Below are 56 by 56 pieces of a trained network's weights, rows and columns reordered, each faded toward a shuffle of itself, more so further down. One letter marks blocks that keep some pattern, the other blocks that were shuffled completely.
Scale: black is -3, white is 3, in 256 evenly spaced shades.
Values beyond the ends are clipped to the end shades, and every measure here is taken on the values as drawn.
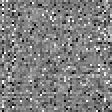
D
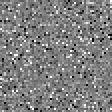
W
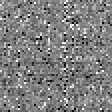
D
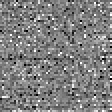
D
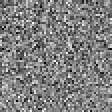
D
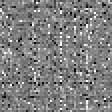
D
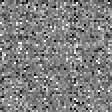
D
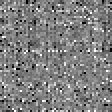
D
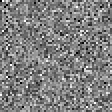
D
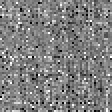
D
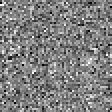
D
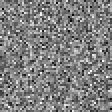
W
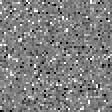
W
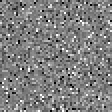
W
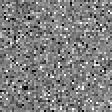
W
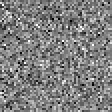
D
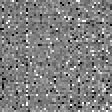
D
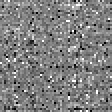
D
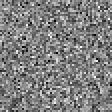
D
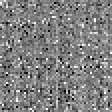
D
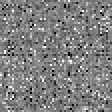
D
